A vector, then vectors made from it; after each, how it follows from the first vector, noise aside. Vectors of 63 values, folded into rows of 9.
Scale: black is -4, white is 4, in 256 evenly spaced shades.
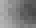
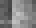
wrapped around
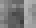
wrapped around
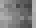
wrapped around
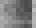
wrapped around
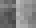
wrapped around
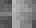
wrapped around
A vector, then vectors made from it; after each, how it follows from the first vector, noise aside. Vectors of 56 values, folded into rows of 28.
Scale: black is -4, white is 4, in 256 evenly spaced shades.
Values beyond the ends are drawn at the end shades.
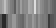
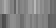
shrunk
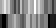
scaled up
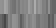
shrunk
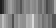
wrapped around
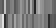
sign-scrambled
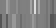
partly zeroed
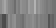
shrunk
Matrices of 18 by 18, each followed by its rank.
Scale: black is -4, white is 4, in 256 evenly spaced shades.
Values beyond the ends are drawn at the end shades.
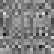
three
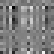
two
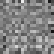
three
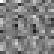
three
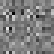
three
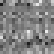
three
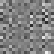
three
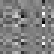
two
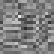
three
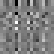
two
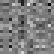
three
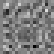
three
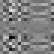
two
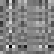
two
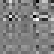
two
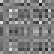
two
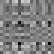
two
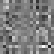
three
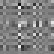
two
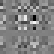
two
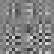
two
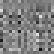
three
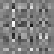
two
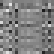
two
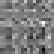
three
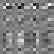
two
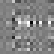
two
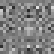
three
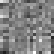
three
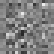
three
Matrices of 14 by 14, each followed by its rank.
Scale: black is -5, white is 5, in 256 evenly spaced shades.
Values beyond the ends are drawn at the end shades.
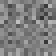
three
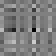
one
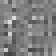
three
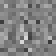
three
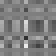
one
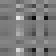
one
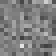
three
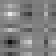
one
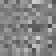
three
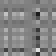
one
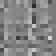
three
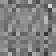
three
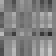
one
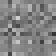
three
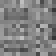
three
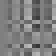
one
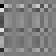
one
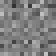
three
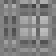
one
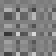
one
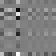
one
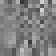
three
